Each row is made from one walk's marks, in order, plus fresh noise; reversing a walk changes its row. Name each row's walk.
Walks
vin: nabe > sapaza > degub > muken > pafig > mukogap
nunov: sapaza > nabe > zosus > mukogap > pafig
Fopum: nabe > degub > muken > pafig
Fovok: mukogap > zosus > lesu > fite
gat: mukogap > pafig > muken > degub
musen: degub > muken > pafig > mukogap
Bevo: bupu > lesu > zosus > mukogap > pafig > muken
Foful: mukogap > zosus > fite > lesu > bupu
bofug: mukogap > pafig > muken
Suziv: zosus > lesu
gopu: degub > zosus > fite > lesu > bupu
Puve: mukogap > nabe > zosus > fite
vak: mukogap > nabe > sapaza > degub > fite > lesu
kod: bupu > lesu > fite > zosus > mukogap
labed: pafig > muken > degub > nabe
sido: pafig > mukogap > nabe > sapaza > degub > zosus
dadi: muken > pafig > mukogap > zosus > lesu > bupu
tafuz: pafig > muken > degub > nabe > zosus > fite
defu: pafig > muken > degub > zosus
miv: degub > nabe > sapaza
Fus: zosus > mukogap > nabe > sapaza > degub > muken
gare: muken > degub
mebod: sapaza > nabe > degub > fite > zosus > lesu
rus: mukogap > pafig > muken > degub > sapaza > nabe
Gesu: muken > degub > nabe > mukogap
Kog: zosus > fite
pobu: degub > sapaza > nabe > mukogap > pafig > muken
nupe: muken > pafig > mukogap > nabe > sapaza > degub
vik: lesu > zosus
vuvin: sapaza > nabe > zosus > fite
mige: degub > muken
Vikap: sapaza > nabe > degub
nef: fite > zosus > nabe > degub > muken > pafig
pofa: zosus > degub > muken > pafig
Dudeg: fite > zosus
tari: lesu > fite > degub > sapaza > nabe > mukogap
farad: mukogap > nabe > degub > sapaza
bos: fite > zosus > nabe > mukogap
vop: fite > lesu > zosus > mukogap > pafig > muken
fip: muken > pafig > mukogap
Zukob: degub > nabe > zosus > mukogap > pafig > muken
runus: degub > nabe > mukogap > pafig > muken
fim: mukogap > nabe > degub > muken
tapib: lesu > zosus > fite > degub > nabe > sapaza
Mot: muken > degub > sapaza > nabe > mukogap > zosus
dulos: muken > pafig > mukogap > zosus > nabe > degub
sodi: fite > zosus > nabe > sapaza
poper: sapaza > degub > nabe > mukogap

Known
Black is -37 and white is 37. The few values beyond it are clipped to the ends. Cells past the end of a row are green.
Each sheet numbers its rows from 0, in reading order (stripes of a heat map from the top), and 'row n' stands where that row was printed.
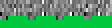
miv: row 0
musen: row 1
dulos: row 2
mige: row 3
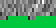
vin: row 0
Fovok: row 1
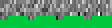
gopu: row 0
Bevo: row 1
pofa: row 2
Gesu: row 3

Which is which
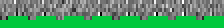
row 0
sido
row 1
dadi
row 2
kod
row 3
nupe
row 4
defu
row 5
fip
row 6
fim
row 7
pobu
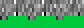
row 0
rus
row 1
bofug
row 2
Fus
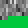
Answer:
vop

